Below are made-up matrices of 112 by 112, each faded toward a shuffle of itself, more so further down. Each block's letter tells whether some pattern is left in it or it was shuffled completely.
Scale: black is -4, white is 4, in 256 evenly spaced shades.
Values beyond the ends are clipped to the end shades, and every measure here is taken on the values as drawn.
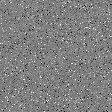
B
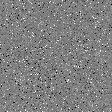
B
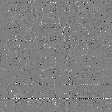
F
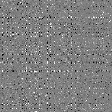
F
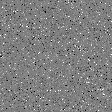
B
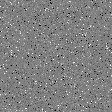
B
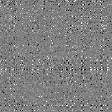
F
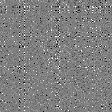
F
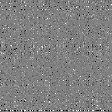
F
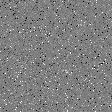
B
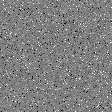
B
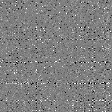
F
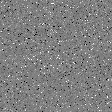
B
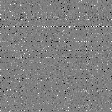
F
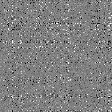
F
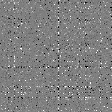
F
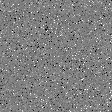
B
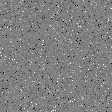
B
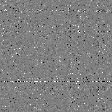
F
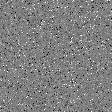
B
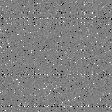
F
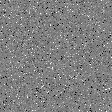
B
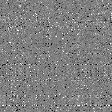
F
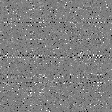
F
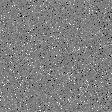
B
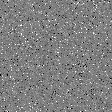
B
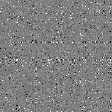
F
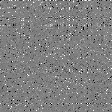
F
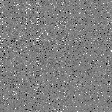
F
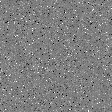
B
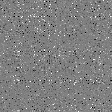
F
